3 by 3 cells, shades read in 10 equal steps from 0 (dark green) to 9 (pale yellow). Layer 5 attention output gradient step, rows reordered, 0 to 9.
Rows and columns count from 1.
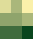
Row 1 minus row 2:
3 1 3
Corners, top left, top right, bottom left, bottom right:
8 9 2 0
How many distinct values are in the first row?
3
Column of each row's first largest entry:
3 3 1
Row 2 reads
5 5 6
